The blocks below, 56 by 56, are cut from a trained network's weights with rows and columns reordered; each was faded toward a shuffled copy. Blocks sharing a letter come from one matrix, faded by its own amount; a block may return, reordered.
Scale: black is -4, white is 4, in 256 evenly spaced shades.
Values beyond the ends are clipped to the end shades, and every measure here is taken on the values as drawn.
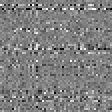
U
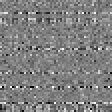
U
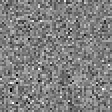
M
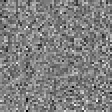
M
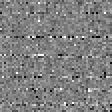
M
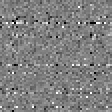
M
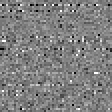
M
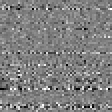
U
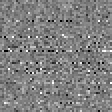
M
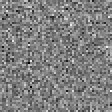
M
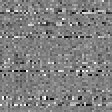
U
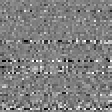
U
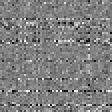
U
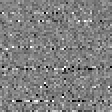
M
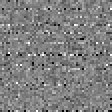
M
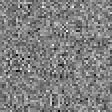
M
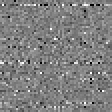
M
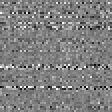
U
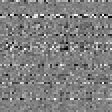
U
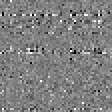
M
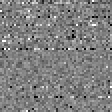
M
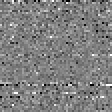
M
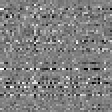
U
